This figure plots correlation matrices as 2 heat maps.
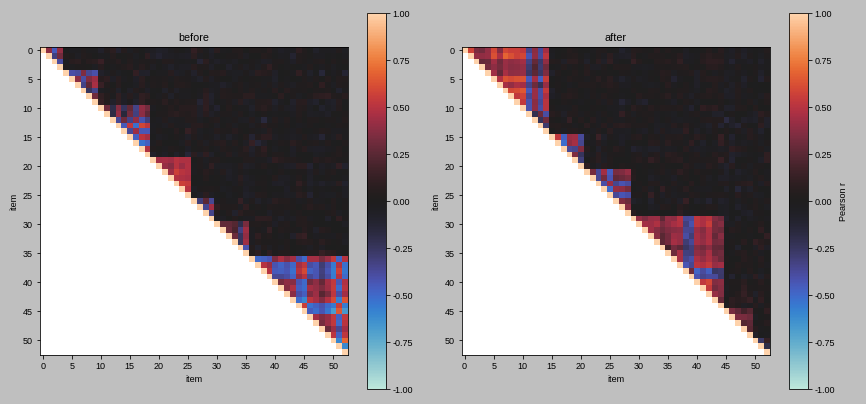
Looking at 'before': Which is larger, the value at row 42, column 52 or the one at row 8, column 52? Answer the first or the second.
the first
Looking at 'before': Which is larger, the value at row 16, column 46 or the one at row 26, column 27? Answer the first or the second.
the first
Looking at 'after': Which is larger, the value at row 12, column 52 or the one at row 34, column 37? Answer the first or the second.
the second
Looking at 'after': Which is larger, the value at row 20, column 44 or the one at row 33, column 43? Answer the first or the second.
the second
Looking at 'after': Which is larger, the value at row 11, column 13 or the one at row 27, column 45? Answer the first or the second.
the first
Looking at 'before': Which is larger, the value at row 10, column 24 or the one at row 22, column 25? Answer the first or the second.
the second
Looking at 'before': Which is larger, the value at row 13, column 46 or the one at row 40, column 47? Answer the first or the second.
the second
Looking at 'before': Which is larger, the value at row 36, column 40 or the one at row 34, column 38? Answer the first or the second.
the first
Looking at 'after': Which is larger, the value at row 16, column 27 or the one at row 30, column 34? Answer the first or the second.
the second
